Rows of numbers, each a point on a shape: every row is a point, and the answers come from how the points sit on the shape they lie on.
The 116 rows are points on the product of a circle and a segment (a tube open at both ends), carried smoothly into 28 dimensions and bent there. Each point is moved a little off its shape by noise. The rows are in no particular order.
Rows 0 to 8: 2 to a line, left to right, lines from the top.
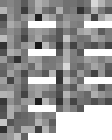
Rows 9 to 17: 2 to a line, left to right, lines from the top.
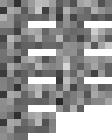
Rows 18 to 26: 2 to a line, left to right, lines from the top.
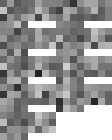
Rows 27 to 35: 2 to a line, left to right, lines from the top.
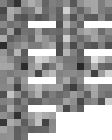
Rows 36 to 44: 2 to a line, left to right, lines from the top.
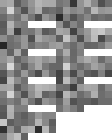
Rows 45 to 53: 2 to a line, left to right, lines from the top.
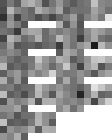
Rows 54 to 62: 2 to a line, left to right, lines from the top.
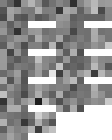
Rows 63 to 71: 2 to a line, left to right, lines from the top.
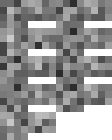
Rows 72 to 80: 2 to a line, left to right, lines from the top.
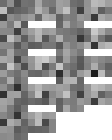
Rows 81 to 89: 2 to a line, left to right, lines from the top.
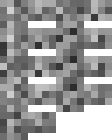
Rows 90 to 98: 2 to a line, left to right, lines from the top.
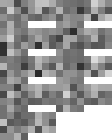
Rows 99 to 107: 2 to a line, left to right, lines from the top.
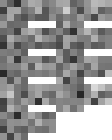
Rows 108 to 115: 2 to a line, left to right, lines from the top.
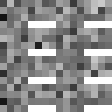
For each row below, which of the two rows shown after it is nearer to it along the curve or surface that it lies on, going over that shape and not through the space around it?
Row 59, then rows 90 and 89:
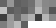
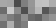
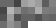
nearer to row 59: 90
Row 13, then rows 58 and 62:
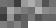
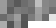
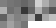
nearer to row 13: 58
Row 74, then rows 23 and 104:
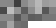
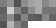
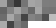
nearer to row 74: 23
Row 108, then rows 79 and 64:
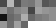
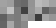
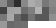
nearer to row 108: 64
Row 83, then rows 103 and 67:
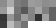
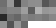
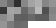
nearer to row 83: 67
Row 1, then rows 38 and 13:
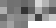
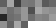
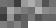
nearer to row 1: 38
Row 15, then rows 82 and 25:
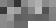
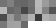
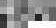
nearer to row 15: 25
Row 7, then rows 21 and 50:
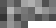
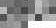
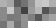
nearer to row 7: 50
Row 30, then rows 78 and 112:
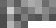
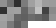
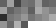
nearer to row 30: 78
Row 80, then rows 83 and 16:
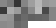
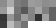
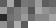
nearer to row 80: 83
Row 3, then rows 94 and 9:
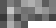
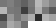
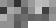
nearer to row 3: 9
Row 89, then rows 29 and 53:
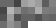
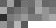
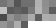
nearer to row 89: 29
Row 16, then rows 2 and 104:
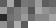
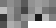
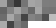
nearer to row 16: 104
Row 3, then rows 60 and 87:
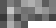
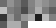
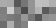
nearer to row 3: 87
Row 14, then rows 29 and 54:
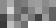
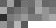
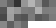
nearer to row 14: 54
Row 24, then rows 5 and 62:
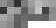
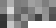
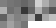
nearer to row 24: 5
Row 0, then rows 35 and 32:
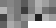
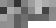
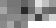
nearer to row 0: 32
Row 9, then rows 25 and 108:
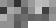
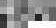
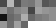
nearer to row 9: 25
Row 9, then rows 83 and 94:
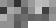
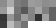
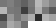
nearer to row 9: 83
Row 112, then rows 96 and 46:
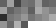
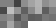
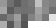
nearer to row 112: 46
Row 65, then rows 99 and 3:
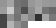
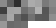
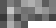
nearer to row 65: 3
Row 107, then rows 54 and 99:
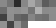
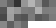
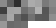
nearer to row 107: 54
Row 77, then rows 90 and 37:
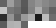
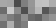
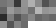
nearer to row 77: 90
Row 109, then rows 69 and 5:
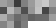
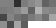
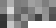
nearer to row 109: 5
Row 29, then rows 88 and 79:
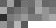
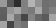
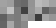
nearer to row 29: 88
